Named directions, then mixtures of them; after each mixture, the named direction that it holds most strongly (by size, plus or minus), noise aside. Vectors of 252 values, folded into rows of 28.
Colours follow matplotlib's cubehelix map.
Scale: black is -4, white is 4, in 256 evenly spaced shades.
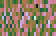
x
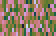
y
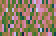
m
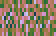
x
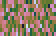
y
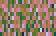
m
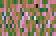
x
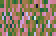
x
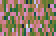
y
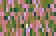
y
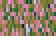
y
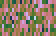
x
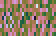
x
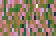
y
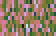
y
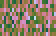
x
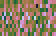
x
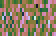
x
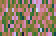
m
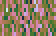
y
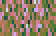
y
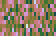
y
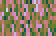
y
